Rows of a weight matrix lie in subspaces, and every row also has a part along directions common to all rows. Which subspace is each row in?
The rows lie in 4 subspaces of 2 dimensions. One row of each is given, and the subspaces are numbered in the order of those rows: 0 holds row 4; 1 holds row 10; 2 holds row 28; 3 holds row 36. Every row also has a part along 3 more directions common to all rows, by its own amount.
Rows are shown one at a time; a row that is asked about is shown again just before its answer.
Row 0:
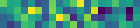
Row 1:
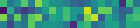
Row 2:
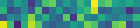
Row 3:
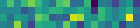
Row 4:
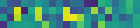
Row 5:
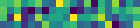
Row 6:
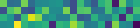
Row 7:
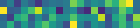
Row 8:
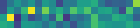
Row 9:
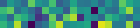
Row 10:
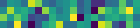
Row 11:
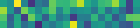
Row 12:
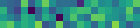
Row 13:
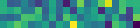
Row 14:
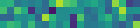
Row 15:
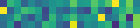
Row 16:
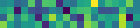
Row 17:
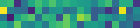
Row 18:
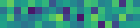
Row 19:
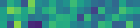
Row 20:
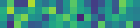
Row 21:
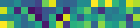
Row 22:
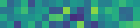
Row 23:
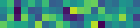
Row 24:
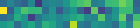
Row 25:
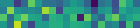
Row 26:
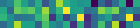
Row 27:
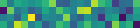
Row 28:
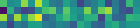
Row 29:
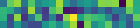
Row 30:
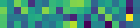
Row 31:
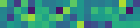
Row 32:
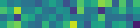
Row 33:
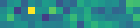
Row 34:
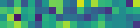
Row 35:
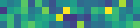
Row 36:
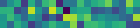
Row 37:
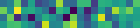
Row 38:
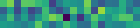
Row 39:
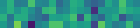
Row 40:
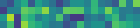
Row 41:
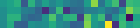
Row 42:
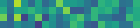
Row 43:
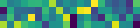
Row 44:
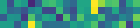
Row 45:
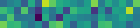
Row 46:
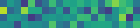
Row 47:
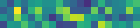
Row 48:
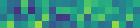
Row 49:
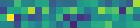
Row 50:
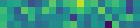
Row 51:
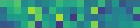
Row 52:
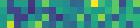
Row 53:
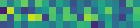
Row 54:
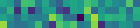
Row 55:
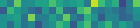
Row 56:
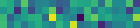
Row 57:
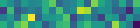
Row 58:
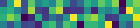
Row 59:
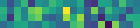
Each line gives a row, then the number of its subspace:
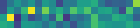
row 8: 3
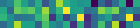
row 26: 0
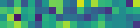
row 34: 2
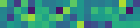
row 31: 3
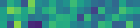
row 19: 1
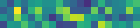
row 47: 0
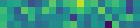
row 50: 0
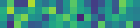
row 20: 1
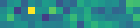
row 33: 3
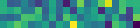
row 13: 2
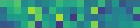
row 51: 1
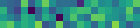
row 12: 1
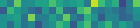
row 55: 2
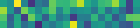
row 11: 0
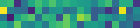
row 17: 3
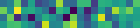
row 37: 2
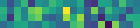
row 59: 0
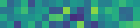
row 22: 3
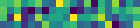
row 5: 3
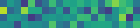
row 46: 2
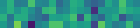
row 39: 1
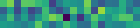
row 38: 0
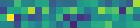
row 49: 3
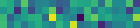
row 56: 0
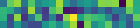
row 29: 3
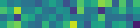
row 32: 2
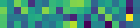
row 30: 0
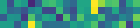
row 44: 1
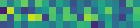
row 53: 2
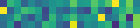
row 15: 2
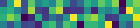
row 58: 3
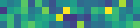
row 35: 3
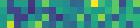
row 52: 1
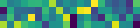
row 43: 2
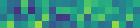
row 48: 1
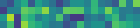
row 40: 3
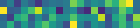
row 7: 2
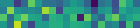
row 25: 1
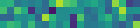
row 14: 3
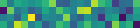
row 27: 2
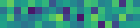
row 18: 0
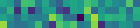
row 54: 0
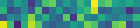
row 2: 1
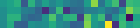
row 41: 0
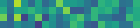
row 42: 0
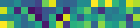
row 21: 1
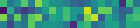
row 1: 2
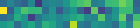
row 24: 2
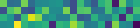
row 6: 2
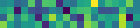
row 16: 0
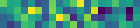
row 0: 1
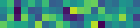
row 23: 0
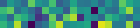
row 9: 1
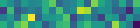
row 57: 2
